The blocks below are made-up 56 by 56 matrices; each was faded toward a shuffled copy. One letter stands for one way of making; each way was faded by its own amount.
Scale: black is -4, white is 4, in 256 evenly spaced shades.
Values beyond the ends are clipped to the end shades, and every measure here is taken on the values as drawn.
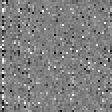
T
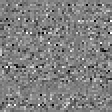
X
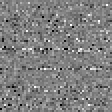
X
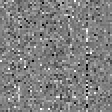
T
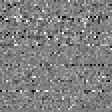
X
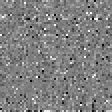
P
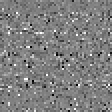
P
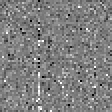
T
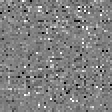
P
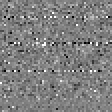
X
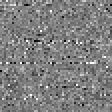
X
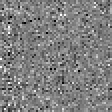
T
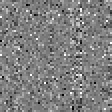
T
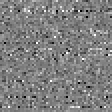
X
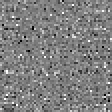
P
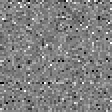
P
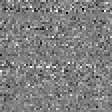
X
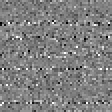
X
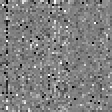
T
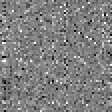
T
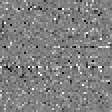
P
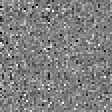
T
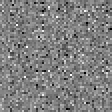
T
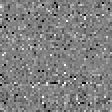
P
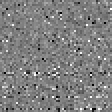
P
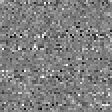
X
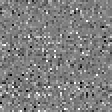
P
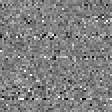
X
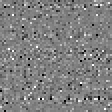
P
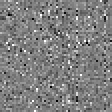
T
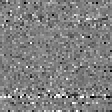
X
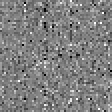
T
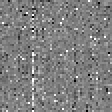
T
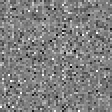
T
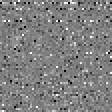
P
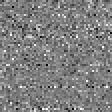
X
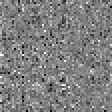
T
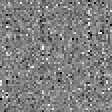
T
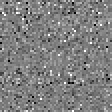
P
